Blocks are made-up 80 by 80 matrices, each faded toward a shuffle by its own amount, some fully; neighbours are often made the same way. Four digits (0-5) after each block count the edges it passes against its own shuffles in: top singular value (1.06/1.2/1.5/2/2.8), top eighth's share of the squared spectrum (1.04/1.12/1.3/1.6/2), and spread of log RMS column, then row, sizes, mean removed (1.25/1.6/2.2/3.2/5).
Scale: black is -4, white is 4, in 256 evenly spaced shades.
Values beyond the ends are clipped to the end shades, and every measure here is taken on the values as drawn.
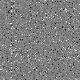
3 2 1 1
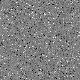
2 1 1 0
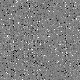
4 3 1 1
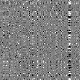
5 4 3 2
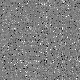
3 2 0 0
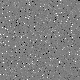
0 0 0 0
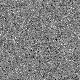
0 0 0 0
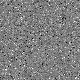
0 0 0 0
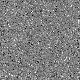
0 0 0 0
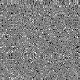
4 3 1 2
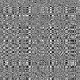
5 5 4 4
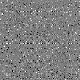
4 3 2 2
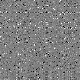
4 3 1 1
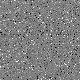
2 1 0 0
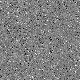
2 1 0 0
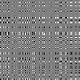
5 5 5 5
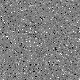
3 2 0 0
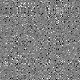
4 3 2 2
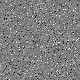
2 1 0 0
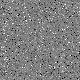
2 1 0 0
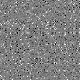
4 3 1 2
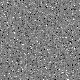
1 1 0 0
